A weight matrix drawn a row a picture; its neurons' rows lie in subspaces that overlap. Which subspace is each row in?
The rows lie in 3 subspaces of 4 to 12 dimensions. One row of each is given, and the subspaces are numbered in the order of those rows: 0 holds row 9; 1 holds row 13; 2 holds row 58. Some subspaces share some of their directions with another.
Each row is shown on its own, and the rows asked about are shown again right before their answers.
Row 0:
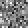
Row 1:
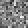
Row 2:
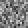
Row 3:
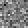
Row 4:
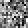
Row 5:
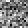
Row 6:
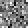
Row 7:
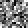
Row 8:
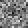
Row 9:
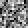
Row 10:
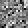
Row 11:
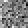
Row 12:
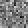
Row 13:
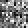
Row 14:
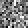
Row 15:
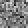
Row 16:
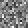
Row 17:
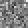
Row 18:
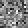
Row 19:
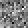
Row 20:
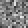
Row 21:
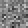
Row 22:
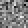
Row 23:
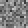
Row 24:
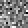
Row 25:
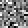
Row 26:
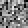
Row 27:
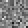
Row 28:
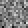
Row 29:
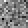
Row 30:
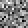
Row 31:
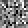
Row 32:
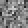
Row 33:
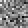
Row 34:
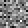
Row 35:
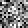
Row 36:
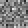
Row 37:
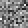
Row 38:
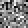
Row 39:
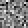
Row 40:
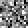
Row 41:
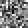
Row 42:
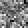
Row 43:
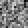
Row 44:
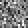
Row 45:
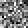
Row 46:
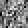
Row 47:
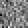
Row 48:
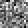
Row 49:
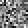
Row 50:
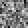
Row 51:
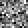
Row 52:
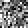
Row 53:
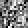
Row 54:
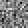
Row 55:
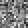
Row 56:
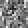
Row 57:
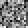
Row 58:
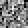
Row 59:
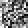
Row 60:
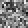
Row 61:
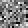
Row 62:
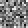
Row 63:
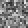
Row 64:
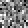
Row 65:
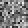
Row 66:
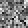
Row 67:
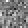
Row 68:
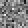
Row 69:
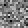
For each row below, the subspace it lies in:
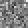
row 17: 0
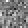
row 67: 2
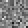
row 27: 1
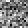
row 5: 2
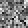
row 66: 0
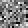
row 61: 1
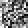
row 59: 1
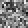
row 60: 2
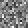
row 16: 1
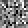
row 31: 1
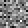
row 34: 1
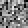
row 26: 2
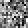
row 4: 1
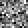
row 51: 0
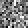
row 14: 0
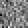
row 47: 2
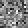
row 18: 1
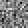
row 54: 1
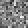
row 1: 0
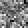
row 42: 1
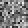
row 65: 1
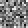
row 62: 0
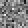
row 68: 0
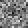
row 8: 1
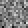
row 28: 1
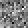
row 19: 1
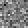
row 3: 1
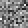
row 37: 1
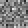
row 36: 0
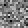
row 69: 1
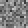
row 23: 0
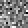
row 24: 1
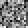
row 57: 2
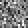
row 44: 1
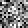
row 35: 1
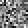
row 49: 1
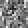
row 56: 2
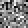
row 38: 2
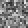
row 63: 2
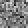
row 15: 2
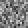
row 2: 1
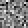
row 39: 0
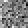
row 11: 1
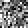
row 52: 1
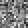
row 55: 1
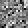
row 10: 1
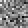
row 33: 1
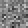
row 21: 1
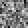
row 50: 2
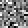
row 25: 1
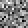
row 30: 1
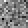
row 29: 1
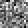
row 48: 2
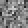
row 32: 2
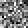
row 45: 1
